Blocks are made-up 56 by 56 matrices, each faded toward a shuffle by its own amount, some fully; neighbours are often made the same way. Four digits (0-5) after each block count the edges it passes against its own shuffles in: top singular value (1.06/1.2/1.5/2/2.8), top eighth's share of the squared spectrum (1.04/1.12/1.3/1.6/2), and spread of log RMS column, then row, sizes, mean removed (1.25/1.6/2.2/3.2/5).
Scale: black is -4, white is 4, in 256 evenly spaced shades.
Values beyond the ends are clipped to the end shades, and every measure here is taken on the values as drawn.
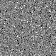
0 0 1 0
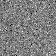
0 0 0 0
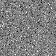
0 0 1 0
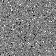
0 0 0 0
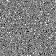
0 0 0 0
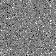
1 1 1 0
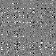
2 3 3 3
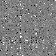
2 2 1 1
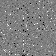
1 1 0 1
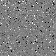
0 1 1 1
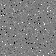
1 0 0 0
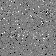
1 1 0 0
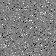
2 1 0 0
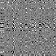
4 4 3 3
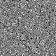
2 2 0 0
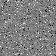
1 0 0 0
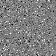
3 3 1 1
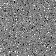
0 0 0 0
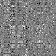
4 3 2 1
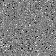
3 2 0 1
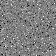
1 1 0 0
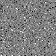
3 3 0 1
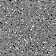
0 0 0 0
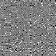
4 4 2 2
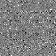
3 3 1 2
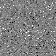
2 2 0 0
